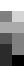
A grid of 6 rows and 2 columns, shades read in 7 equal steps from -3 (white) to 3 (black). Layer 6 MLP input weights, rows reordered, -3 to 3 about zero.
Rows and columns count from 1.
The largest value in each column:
2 3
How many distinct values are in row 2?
2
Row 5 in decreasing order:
2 0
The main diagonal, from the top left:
-3 -2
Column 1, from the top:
-3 0 -1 1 2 2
